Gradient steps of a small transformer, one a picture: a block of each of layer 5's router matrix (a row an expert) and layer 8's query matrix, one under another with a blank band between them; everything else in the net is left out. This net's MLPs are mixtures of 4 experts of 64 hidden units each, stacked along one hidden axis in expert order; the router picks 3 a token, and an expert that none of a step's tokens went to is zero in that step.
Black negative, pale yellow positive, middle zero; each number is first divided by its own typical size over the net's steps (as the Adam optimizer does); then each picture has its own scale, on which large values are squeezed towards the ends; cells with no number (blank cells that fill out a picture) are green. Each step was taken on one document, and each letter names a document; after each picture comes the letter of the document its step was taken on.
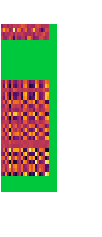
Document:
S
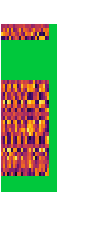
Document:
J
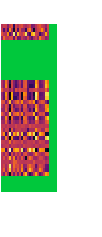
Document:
S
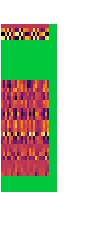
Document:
J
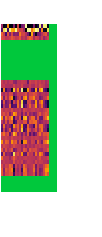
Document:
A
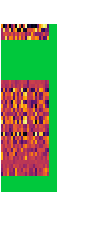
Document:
A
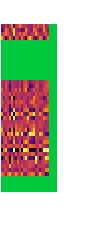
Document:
S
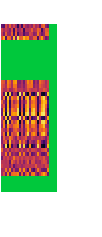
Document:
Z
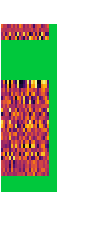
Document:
Z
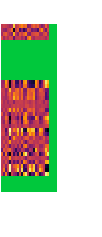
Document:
S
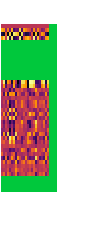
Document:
J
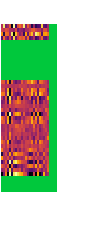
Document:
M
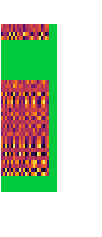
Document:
Z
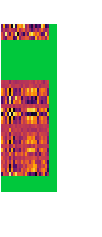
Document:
M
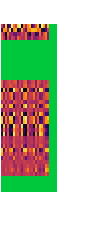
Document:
A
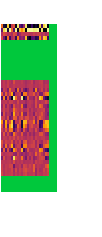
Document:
A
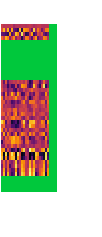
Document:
J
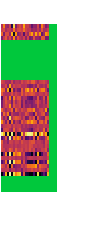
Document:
M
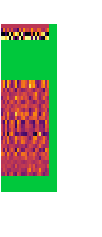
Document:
J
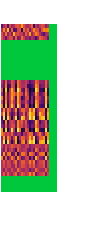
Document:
J
